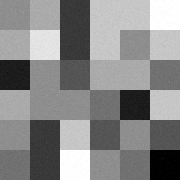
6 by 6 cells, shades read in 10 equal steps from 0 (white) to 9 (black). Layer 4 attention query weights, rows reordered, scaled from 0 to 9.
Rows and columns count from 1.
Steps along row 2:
down up down up down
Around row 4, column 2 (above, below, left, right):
4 7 3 4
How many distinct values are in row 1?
5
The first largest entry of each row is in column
3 3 1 5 2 6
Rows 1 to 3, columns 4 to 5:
2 2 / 2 4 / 3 3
